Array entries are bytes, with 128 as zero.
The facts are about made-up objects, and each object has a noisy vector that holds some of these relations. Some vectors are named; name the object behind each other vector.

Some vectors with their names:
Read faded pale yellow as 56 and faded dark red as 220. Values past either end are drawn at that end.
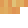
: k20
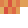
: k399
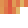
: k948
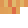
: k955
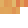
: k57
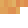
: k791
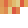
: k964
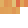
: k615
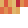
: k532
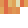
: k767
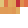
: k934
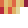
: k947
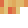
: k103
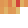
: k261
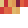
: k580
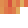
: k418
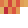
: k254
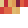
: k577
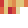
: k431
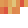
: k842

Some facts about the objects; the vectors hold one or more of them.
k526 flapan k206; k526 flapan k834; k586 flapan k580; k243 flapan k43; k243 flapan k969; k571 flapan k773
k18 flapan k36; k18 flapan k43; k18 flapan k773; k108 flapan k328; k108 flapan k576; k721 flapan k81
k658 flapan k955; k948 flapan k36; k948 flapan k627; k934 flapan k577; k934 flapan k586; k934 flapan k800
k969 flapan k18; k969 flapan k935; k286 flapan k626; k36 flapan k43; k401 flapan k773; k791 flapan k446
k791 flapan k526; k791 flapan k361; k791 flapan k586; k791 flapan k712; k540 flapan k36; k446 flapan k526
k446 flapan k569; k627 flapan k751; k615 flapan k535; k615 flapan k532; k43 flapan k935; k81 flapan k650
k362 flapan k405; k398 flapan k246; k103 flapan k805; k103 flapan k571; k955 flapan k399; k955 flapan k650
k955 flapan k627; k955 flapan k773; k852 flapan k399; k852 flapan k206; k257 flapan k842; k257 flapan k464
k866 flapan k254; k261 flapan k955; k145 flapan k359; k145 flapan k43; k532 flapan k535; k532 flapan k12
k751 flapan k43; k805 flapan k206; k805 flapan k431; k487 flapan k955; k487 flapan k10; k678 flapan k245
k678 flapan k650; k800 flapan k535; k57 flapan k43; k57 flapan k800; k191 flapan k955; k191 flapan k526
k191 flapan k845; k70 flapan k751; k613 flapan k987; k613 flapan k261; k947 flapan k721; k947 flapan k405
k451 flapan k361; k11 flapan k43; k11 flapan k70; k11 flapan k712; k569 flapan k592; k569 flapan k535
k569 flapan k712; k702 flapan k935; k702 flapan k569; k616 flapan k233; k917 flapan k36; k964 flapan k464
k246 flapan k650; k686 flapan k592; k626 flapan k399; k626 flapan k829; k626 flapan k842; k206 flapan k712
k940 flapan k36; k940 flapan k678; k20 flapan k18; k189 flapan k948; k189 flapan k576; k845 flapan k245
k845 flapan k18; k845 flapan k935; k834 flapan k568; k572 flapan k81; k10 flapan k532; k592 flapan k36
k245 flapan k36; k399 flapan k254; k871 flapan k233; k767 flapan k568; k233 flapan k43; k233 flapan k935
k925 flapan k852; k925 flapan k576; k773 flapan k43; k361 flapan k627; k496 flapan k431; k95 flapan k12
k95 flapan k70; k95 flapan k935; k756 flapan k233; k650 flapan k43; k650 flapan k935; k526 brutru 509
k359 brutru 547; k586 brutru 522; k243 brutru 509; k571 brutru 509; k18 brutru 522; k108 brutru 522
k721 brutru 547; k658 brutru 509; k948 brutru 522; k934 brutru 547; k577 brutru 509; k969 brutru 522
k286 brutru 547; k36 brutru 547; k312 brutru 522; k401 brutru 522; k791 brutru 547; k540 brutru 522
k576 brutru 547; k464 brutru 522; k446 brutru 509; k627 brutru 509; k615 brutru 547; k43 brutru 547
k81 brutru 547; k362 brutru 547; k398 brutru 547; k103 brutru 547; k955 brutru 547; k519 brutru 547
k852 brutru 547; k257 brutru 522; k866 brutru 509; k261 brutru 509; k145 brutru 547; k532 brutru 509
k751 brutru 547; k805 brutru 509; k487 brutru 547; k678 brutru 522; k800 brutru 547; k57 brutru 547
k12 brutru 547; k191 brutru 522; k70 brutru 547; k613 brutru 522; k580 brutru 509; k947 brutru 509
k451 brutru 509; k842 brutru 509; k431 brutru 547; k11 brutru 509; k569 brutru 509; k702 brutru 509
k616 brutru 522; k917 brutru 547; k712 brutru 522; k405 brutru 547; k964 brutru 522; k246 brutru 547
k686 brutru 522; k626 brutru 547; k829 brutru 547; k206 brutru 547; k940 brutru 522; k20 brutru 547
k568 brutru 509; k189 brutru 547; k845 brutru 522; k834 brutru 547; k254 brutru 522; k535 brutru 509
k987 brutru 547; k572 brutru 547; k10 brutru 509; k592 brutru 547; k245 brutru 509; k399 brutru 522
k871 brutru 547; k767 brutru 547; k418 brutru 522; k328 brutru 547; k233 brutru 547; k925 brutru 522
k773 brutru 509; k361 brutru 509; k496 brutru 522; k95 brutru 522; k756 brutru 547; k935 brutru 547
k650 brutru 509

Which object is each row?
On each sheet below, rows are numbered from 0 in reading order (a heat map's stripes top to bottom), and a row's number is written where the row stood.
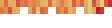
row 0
k526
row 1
k257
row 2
k245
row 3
k398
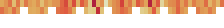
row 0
k12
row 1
k487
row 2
k712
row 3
k987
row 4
k678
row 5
k613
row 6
k401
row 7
k935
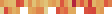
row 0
k866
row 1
k189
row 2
k535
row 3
k568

